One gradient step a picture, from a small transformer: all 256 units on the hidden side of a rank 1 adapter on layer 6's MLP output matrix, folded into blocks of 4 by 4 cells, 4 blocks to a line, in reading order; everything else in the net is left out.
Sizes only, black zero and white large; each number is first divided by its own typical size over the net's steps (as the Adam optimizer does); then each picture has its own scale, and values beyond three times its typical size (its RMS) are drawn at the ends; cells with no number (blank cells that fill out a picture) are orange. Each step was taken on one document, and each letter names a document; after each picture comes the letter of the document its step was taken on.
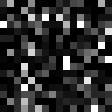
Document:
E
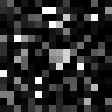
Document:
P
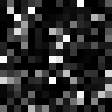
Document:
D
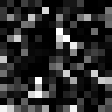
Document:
D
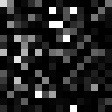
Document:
P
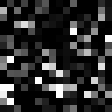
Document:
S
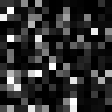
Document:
D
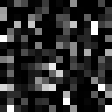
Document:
S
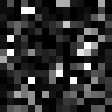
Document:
E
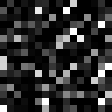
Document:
S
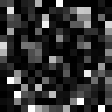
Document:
D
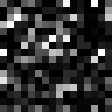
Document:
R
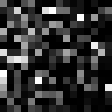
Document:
P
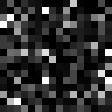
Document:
E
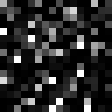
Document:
R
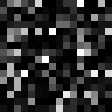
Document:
E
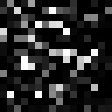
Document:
R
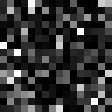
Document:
E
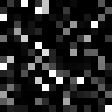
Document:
S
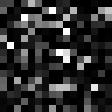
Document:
R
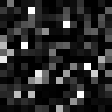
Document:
D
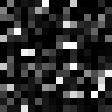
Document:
S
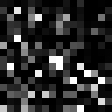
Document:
D
